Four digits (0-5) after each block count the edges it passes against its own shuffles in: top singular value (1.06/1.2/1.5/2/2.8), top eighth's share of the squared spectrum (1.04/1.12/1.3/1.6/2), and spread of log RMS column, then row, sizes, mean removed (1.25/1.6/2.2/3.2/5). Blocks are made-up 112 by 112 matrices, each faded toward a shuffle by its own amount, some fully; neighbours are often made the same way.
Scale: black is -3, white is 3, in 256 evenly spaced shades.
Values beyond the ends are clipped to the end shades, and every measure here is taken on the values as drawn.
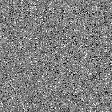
3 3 1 1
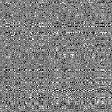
5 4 3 4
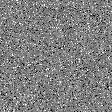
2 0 0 0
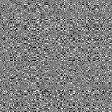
5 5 3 4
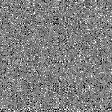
4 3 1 2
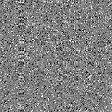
4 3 2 2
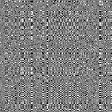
5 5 4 4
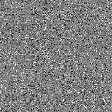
4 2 1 1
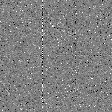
4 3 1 0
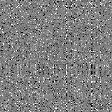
4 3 2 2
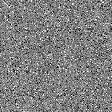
3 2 1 0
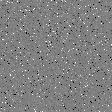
0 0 0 0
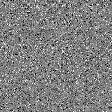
3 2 0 1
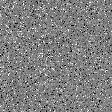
2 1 0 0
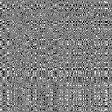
5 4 4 4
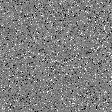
2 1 0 0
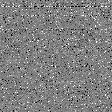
3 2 0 2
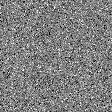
0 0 0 0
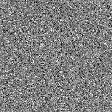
3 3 1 1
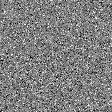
0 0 0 0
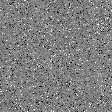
0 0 1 0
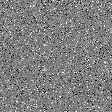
1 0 0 0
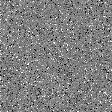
0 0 1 0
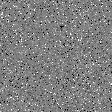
0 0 0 0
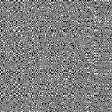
5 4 3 3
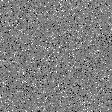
0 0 0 0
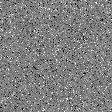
0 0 0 0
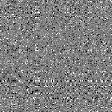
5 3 2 3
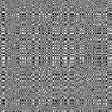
5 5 4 4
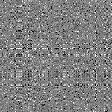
5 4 3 3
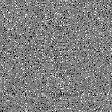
4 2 2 1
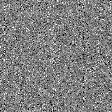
1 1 2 0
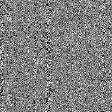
1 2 4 0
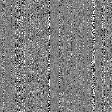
2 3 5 0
